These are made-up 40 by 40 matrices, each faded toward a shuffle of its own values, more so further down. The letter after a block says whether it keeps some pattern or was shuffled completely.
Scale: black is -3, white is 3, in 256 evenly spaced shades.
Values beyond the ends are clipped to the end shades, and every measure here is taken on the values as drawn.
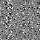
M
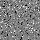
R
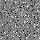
R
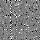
M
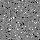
R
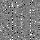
M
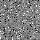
R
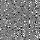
M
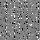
M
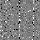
M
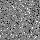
R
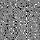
M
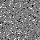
R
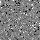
R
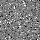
R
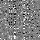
M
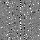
M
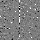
M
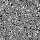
R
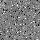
R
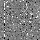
M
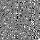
M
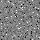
R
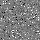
R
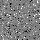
R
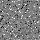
R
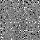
M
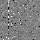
M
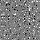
M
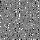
M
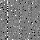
M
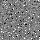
R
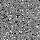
R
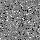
R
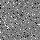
R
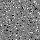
R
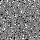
R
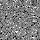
M
